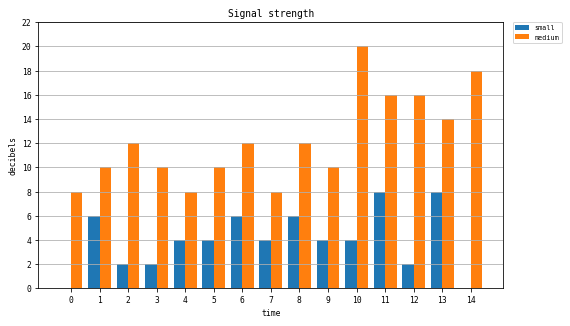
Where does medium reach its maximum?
10
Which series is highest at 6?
medium
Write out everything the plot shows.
Title: Signal strength
x-axis: time, ticks 0 1 2 3 4 5 6 7 8 9 10 11 12 13 14
y-axis: decibels, ticks 0 2 4 6 8 10 12 14 16 18 20 22
Legend: small, medium
Values:
small: 0 6 2 2 4 4 6 4 6 4 4 8 2 8 0
medium: 8 10 12 10 8 10 12 8 12 10 20 16 16 14 18
